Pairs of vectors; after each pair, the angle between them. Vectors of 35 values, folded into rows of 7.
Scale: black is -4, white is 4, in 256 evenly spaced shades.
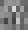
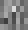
nearly parallel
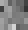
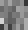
orthogonal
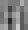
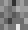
partly aligned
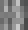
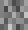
partly opposed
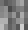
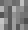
partly aligned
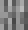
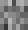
partly aligned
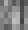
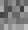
orthogonal
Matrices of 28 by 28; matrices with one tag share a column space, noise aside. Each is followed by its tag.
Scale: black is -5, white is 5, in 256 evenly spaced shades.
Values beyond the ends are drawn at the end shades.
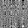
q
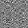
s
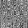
q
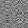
s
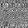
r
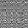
s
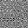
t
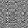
s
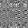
r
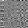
t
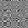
t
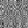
q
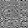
t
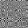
t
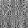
q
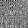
q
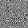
t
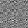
s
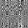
q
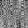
q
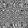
r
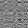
s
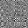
t
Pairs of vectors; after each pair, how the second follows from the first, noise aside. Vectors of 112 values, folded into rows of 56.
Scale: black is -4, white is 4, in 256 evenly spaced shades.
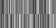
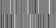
partly zeroed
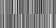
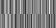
shuffled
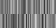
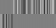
partly zeroed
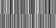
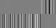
partly zeroed
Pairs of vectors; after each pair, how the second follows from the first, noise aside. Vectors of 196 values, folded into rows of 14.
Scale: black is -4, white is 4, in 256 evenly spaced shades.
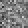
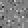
partly zeroed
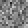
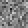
wrapped around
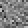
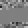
partly zeroed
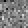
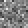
sign-scrambled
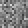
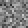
sign-scrambled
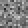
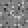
partly zeroed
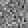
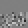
partly zeroed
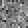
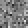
wrapped around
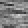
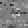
partly zeroed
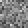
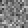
sign-scrambled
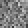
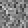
wrapped around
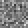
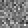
sign-scrambled
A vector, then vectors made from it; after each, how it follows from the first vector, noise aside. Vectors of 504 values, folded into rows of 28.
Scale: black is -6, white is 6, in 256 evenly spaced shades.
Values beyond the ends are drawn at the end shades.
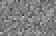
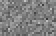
wrapped around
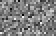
scaled up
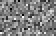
scaled up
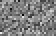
scaled up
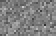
wrapped around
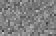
wrapped around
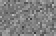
wrapped around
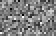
scaled up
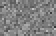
wrapped around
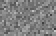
wrapped around
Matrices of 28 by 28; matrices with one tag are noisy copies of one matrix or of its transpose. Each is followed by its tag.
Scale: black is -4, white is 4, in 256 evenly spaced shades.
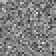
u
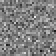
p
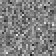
p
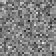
u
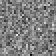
p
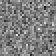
p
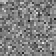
u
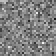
u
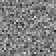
p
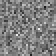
p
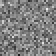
u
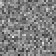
u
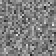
p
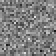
p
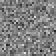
p
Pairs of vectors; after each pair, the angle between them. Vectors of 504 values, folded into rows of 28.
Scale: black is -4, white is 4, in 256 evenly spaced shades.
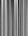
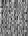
partly opposed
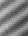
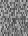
orthogonal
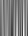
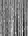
nearly opposite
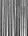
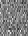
orthogonal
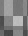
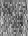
partly opposed
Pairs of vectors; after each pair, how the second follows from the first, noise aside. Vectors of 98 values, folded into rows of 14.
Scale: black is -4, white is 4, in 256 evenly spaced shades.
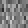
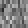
sign-scrambled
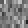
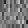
sign-scrambled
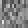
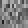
negated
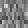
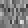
reversed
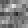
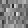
sign-scrambled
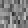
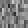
reversed
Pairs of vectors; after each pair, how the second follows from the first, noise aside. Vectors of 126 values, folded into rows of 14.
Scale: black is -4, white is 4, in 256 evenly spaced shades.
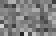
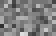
sign-scrambled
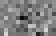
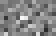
sign-scrambled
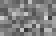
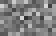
wrapped around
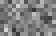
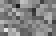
sign-scrambled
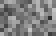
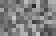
wrapped around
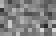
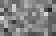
wrapped around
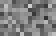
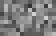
sign-scrambled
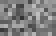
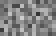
sign-scrambled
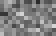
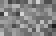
sign-scrambled
